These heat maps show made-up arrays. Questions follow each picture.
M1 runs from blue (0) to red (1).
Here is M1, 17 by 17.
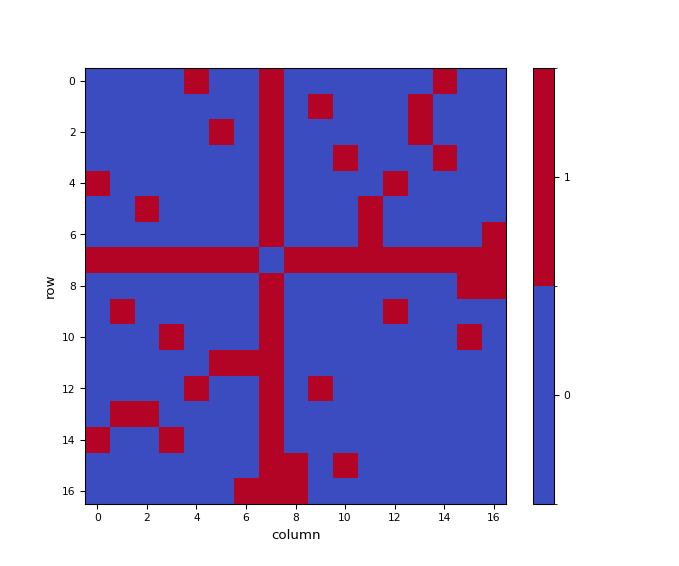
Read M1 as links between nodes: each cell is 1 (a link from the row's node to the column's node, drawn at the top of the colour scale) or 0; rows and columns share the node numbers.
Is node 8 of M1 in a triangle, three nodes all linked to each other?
yes
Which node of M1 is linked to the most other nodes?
node 7
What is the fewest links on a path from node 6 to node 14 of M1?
2
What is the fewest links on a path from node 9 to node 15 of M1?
2
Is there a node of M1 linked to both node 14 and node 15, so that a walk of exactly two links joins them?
yes
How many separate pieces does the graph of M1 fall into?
1
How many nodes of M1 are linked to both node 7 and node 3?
2
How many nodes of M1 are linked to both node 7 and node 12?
2
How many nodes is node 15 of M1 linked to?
3
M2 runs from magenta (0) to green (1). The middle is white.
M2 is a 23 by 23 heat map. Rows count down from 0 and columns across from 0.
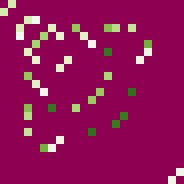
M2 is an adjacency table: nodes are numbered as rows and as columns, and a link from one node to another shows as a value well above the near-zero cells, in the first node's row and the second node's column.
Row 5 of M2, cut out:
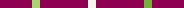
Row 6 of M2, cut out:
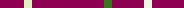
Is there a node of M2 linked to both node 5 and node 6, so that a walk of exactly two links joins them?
yes
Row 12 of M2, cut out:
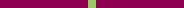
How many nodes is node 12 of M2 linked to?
1
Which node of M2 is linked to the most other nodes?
node 3
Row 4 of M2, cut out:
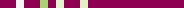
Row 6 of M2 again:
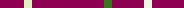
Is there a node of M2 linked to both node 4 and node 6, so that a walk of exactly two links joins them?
no
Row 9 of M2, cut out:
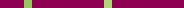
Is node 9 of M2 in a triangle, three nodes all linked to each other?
yes
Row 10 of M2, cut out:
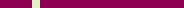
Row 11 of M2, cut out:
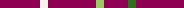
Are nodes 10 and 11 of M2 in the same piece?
yes
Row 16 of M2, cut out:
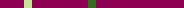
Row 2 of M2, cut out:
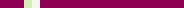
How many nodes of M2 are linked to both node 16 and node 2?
1
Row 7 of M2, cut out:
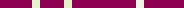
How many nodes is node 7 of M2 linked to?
3
